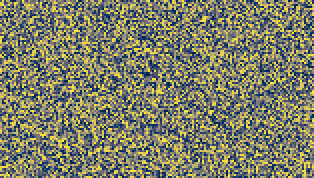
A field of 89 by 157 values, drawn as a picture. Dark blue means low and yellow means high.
The halves do not mirror each other. The texture is fine-grained noise. No seam splits the table. No row or column stands out. No overall slope runs across the table. The values spread evenly over their range. There are no regular stripes. On average the colour sits 50% of the way up the scale.
